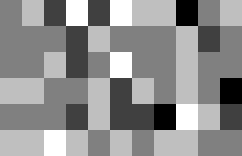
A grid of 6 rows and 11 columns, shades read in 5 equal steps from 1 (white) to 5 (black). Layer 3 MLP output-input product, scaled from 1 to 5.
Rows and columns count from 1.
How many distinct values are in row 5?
5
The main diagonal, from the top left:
3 3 2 3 2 2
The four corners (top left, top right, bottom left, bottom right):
3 2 2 3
